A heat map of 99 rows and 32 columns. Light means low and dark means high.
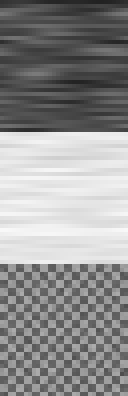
It is made of 3 by 1 panels. Panel 1,1: high, streaked across. Panel 2,1: very low, streaked across, faint in contrast. Panel 3,1: middling, checkered, strong in contrast.
